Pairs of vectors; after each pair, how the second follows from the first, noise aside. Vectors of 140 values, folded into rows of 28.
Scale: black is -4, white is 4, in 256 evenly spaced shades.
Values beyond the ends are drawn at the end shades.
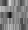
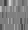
partly zeroed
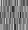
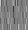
partly zeroed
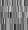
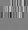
partly zeroed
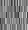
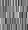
negated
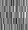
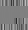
partly zeroed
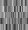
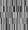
sign-scrambled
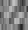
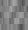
shrunk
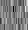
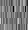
sign-scrambled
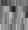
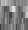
negated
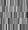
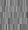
shrunk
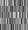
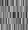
negated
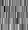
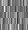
sign-scrambled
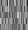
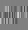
partly zeroed
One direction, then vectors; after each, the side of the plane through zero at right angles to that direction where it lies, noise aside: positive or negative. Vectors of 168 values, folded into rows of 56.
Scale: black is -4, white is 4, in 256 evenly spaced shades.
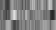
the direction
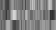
positive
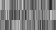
negative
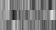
negative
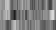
negative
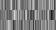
positive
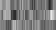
negative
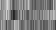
negative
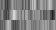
positive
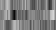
negative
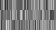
positive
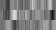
positive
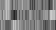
negative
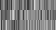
positive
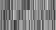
positive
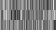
negative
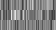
positive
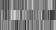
positive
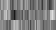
negative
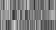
negative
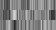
positive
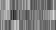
negative
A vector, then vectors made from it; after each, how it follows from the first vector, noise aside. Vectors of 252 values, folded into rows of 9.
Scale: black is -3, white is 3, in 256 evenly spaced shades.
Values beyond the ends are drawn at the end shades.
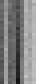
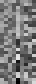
sign-scrambled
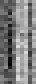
wrapped around
